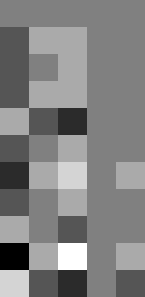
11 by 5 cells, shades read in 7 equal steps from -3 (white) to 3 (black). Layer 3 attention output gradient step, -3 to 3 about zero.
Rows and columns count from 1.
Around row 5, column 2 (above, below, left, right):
-1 0 -1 2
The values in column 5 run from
-1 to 1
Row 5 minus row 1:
-1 1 2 0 0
